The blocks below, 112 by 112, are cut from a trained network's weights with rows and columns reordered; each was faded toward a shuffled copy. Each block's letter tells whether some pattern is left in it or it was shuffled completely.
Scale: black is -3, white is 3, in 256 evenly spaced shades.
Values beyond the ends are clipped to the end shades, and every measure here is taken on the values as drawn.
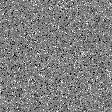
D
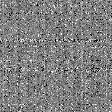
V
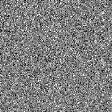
V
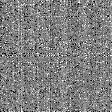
V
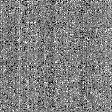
V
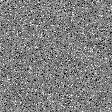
D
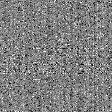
V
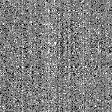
V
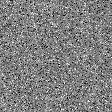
D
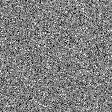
D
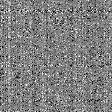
V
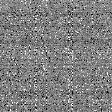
V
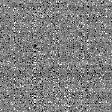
V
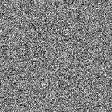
V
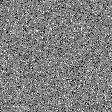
D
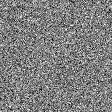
D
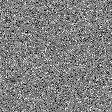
D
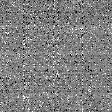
V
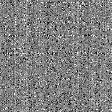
V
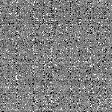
V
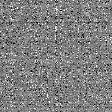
V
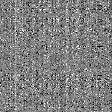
V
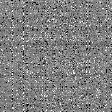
V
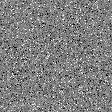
D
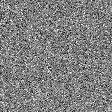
D
